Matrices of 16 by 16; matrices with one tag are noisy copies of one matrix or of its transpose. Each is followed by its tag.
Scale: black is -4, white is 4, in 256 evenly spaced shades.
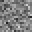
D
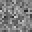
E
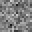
E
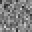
D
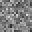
E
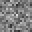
E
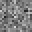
E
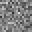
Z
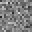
Z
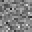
D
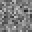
E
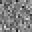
D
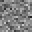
D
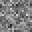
E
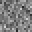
D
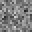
E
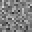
Z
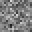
E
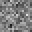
E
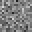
Z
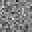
Z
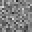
Z
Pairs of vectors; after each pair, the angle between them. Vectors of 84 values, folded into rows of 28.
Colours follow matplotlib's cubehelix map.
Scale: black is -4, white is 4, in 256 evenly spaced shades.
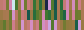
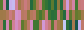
partly aligned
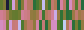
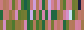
partly opposed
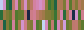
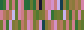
partly opposed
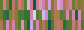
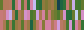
partly opposed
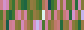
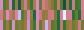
orthogonal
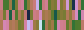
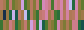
partly aligned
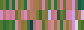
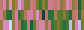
orthogonal
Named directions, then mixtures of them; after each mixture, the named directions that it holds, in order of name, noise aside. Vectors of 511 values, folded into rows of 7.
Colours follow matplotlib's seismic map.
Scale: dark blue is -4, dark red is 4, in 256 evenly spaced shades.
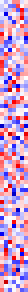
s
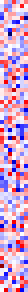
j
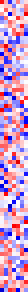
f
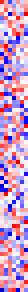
f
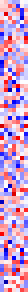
s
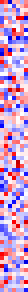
f, j, s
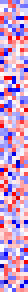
f, j, s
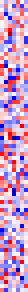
j, s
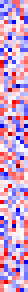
j, s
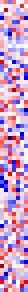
f, j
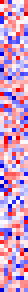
f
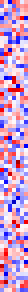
f, j, s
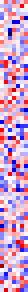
j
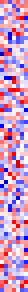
f, j, s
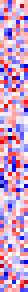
f, j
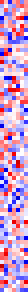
f, j, s
